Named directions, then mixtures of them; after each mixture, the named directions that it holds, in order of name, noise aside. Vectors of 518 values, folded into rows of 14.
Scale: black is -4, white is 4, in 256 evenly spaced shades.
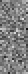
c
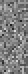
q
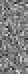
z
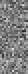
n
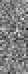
c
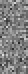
n, z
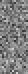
c, n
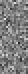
n, z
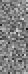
c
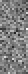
c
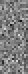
c, q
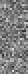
n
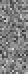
c, n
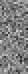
c, z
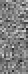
c, n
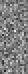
q, z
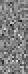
c, q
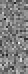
n, z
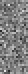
c, q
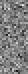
n, z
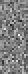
c, q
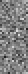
c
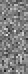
q, z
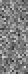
c, n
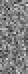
c, z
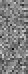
n, q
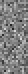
q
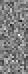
c, q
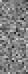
c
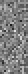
q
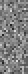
q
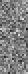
c
